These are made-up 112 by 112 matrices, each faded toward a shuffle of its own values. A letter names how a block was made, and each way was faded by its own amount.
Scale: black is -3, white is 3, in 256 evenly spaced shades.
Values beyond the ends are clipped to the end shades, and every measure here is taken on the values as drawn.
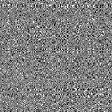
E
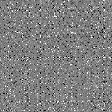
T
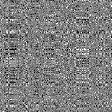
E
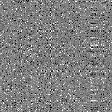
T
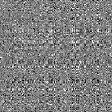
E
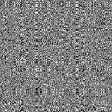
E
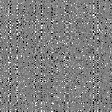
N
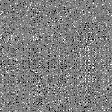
T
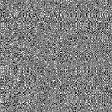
E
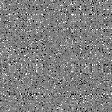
T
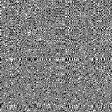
E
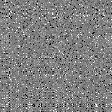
T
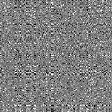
E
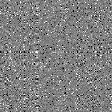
T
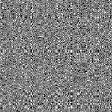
E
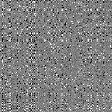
N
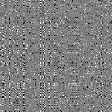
N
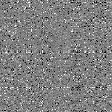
T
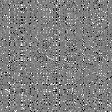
N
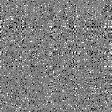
T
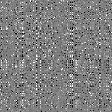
N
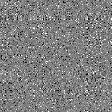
T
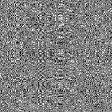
E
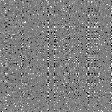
N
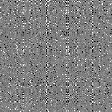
N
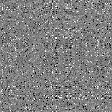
T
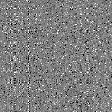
T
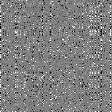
N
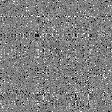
T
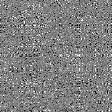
T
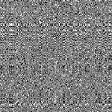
E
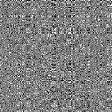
E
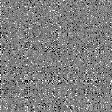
T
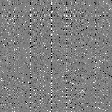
N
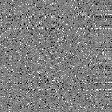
T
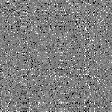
T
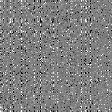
N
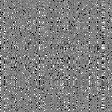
N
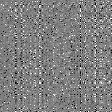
N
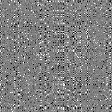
N
